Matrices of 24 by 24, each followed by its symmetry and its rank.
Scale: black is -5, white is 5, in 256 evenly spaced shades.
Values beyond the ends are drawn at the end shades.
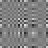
symmetric, rank one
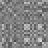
symmetric, rank three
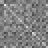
symmetric, rank five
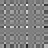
symmetric, rank one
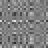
neither, rank two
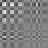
symmetric, rank one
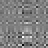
neither, rank two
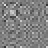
symmetric, rank three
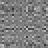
neither, rank three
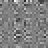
neither, rank three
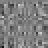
neither, rank three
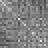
symmetric, rank five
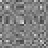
symmetric, rank three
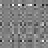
neither, rank two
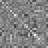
symmetric, rank five
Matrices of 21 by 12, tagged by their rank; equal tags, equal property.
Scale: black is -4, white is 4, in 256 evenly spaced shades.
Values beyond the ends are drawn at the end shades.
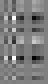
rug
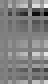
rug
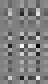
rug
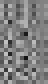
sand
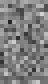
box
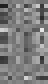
sand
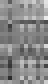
sand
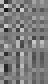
sand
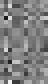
sand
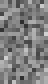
box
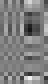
rug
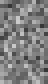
box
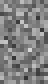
box
